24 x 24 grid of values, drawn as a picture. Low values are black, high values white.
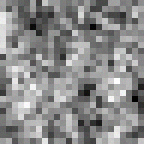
Odd rows or columns: none. Slope: none. Mirror symmetry: none.
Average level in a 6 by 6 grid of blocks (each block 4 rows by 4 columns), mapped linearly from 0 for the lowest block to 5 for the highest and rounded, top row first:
301212 | 401223 | 422433 | 354152 | 443131 | 142142
